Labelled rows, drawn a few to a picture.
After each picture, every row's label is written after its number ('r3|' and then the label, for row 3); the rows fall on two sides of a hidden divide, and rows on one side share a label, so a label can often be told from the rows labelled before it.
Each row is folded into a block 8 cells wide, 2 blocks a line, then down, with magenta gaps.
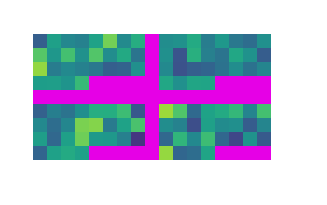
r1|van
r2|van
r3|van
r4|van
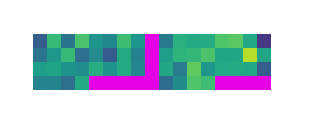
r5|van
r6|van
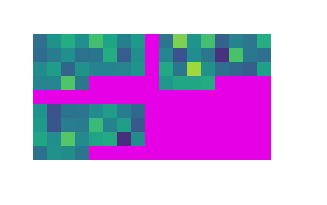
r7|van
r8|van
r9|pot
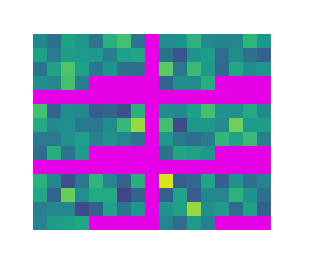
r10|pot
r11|van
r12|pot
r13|van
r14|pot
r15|pot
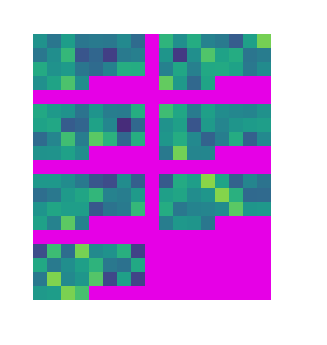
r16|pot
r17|van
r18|pot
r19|pot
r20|pot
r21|van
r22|van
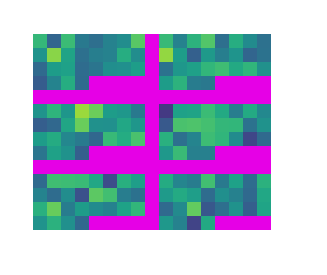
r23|pot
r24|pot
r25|van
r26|van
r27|van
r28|pot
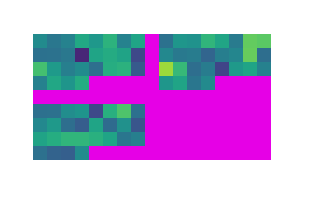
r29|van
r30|van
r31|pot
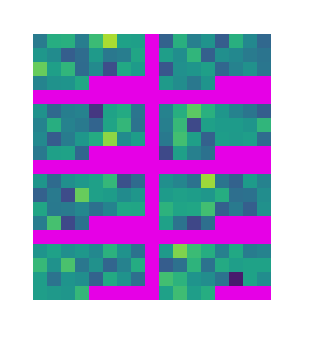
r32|van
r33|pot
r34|pot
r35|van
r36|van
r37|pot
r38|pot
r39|van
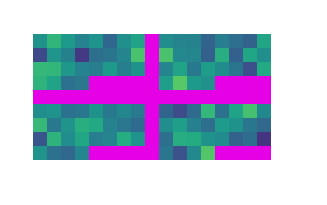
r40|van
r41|pot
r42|pot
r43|pot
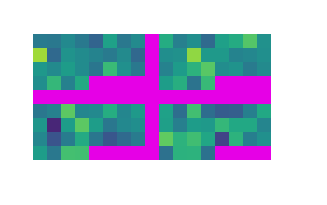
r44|pot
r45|pot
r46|van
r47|pot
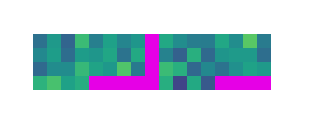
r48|van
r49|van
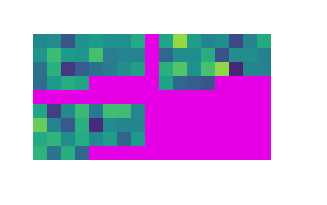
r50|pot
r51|van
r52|pot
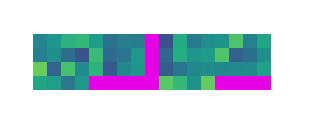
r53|van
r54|van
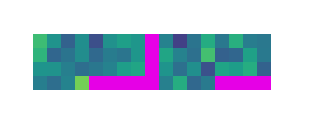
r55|pot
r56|pot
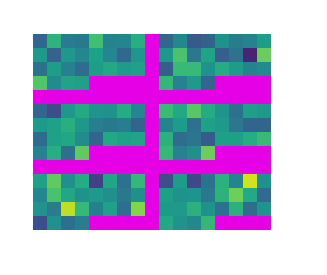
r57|van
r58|pot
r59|pot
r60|van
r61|pot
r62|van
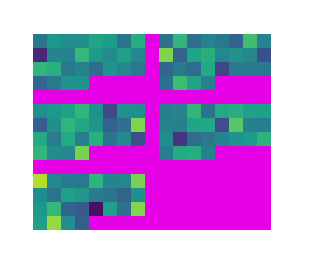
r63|van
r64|pot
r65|van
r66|van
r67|pot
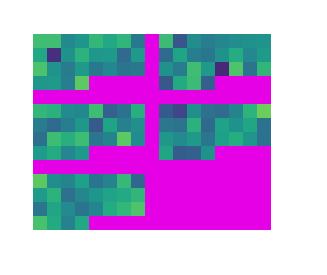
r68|van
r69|pot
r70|van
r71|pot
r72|pot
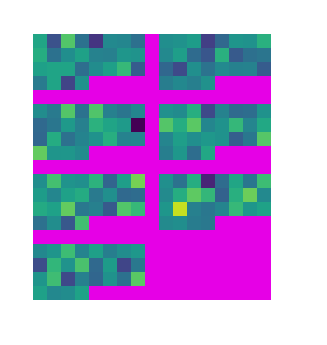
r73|pot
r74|pot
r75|van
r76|pot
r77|van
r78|pot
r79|van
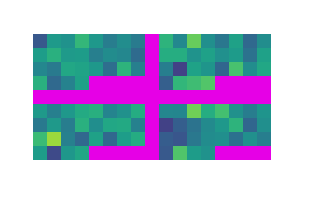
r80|van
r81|pot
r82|van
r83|van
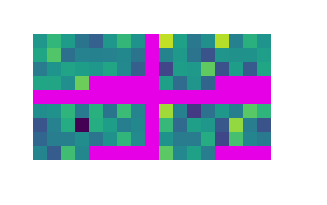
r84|pot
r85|pot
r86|van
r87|pot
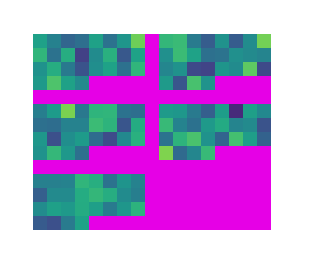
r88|pot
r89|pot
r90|van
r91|pot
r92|van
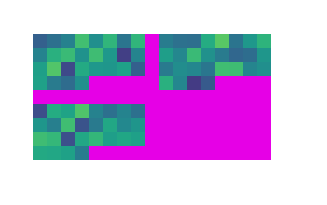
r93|van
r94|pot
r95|van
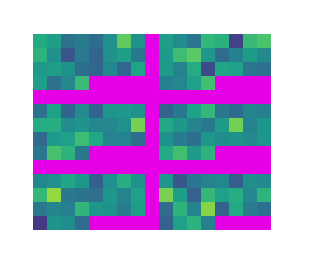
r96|pot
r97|pot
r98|pot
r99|van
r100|pot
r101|pot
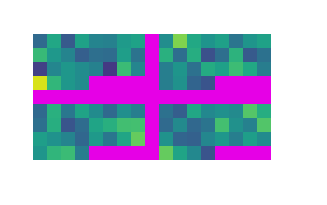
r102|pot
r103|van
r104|van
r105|van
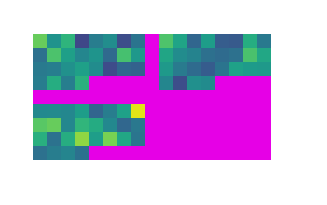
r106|pot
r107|pot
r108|pot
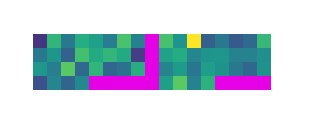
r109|van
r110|pot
